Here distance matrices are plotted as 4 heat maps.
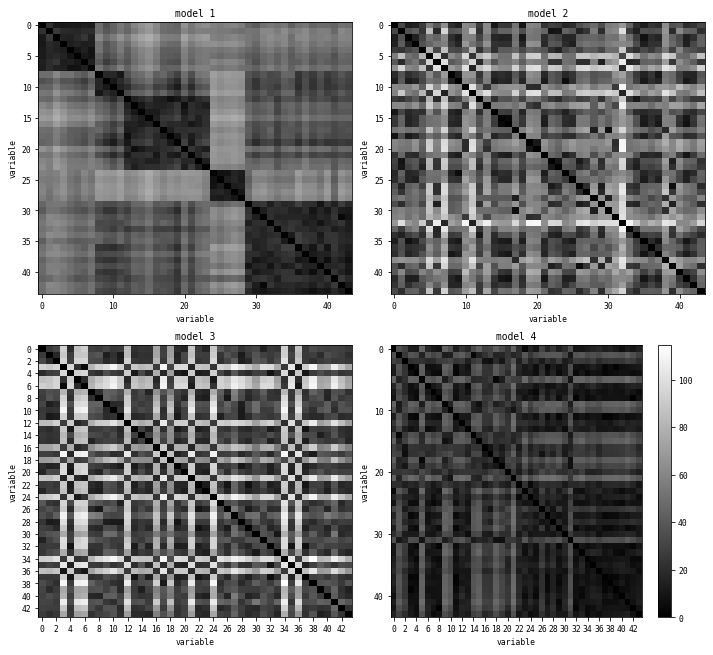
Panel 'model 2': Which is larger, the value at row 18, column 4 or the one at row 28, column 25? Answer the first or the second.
the second
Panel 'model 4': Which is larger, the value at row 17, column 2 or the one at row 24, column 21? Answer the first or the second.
the second
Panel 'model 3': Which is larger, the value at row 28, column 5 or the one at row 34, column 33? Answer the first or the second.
the first
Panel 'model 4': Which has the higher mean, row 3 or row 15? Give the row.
15
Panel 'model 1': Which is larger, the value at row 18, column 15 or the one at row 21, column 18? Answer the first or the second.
the first
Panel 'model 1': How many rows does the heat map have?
44
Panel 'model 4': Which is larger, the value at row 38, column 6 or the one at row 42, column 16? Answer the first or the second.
the second
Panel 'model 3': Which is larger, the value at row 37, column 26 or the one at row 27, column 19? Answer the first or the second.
the second
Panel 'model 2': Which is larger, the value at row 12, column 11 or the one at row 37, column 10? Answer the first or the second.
the first
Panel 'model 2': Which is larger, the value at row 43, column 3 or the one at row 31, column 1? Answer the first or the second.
the second
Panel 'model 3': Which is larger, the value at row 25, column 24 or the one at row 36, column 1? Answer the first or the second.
the first
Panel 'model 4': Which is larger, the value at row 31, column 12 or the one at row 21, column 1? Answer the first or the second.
the first
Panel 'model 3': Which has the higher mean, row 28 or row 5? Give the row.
5
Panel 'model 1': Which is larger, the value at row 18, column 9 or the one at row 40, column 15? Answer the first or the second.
the second
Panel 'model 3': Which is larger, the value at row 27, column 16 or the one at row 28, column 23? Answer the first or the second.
the first
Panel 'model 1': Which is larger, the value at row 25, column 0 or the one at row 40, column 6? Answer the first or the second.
the first
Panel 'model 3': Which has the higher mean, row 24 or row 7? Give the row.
24
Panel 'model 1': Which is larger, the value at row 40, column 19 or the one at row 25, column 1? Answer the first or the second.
the second
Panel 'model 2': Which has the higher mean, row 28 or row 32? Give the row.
32
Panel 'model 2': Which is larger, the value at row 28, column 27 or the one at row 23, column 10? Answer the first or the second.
the first
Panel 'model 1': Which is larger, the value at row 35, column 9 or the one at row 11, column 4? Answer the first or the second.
the second
